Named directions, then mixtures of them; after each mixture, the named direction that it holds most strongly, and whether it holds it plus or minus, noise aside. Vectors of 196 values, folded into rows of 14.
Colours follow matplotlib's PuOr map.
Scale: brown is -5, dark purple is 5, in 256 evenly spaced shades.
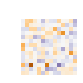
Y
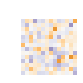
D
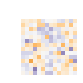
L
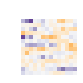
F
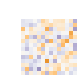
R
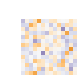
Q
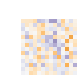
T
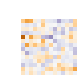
F, minus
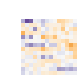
F, plus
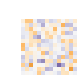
Y, plus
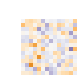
L, plus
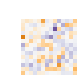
Y, minus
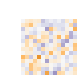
R, minus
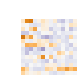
F, minus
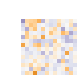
Q, plus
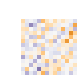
R, plus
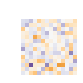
Y, minus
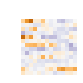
F, minus
